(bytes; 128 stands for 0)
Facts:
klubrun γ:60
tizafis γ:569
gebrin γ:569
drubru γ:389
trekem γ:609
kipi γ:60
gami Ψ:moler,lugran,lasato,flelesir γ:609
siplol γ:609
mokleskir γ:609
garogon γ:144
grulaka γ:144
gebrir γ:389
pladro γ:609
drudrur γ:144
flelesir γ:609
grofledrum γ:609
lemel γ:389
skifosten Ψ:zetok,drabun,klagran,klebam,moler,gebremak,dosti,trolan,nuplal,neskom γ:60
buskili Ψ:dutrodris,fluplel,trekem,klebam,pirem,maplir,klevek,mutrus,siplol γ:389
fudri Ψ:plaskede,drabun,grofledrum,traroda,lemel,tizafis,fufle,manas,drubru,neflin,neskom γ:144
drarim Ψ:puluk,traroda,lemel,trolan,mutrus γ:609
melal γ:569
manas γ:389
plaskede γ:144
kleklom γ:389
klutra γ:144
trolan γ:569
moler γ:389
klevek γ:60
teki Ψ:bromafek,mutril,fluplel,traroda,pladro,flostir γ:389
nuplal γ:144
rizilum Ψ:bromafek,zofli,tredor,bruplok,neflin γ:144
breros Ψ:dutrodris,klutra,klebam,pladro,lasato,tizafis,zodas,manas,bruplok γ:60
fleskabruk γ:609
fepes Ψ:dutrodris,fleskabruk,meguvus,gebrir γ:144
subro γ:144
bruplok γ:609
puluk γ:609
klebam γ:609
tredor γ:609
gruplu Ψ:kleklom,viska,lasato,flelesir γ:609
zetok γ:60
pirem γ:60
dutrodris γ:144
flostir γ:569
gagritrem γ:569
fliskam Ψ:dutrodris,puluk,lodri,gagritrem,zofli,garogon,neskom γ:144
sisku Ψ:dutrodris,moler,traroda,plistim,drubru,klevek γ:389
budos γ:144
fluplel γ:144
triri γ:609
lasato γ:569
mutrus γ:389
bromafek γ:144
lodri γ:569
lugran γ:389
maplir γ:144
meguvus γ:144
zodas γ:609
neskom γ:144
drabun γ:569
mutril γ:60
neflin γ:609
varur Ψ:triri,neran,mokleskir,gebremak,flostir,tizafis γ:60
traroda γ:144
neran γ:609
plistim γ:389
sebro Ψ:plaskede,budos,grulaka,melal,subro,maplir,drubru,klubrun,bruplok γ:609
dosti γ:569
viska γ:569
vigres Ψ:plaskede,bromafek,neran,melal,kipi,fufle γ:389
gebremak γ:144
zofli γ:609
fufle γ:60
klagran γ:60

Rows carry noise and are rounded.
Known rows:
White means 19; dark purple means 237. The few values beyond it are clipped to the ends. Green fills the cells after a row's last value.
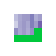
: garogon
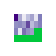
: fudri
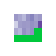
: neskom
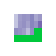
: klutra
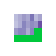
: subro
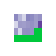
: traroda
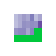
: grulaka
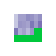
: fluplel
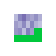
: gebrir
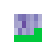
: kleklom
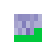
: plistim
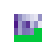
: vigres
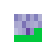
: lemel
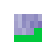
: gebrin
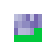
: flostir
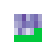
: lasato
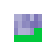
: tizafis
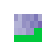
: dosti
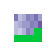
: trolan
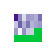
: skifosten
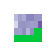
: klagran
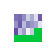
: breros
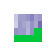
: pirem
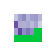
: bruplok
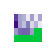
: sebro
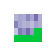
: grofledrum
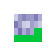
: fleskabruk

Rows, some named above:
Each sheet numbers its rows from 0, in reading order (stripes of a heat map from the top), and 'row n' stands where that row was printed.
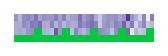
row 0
dosti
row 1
mutrus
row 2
viska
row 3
klutra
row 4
fliskam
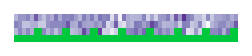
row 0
klebam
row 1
gebremak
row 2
lemel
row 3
fepes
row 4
plaskede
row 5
pladro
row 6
buskili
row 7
kipi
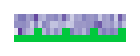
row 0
flelesir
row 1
klebam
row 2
mutril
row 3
neran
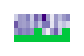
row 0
neran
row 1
drarim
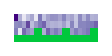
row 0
fudri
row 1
tredor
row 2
melal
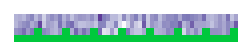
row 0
fufle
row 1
meguvus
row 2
zofli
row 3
buskili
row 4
dutrodris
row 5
drabun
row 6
moler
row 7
maplir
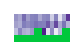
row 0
viska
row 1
varur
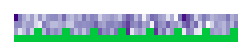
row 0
sisku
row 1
zodas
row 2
gebremak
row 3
bromafek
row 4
teki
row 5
rizilum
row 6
gami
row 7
klevek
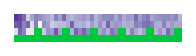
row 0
gruplu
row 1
puluk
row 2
neflin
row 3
manas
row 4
viska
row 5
plistim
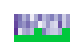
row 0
teki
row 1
dutrodris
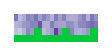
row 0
trolan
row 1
lemel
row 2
tizafis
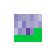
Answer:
drubru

